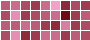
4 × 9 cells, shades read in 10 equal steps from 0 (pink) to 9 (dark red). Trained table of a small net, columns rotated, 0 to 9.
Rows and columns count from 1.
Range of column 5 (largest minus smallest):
3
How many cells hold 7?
3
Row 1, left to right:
4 3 5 6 3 0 7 5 6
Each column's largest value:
5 4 7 6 6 7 9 6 6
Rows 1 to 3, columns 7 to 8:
7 5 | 9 6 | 2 6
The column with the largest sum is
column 7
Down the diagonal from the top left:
4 1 3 6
